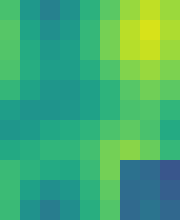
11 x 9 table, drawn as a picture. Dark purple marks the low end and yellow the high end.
Odd patch: lower, in the bottom right. Ninth with the highest average: top right. Mirror symmetry: none. Ninth with the lowest average: bottom right.
